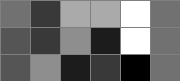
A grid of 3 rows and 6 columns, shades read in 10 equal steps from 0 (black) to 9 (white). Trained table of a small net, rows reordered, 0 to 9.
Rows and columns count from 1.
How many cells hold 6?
2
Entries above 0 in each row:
6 6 5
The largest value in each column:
4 5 6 6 9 4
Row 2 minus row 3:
0 -3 4 -1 9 0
